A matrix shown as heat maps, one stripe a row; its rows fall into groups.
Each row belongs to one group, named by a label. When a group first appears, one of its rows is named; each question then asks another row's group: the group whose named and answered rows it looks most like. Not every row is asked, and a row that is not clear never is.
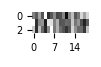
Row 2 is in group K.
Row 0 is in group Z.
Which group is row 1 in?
K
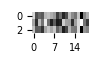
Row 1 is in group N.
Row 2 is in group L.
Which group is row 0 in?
L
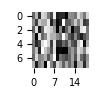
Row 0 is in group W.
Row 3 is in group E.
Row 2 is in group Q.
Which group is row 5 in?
W
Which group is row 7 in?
K
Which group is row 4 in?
W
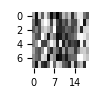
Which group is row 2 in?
W
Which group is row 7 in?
K
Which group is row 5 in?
Z
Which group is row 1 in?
W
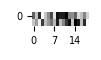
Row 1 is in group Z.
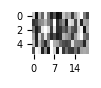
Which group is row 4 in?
K
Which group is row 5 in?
Q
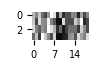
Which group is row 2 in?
Q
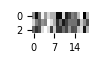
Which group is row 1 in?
Q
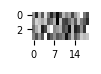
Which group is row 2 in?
K
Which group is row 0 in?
N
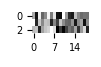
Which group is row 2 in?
Q
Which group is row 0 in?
E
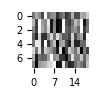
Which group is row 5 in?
L
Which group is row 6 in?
K
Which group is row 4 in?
Z
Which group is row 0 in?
Z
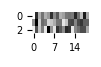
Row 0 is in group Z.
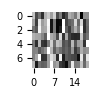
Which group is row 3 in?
Q
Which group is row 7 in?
K
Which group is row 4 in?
K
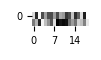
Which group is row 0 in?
Z
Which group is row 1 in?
W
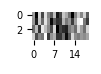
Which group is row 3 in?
Z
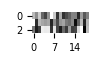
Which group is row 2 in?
W
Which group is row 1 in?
Z
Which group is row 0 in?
Q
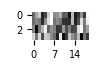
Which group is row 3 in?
L
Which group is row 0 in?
K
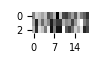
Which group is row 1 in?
N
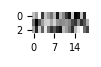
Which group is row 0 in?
Z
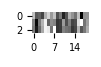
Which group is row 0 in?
L
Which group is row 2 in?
W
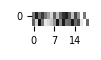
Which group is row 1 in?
Q
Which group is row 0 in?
K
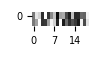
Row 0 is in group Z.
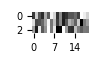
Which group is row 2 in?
E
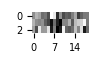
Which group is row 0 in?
Q
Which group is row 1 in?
N
